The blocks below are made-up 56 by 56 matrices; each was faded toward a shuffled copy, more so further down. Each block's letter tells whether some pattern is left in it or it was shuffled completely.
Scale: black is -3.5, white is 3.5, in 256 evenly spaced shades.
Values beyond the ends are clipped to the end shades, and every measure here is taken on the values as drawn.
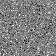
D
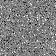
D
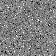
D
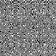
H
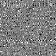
H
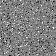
D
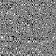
H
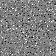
D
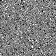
D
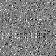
H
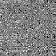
H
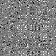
H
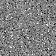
D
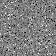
D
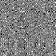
H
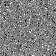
D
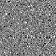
H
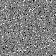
D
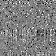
H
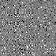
H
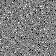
D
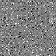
H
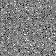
D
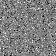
D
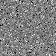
D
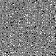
H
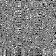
H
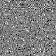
H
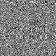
H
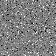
D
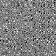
H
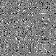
H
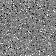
D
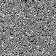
D
